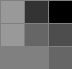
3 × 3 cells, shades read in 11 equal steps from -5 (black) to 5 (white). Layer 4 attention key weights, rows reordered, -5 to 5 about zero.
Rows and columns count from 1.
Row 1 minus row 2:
0 -2 -3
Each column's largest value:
1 0 -1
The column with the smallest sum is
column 3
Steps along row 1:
down down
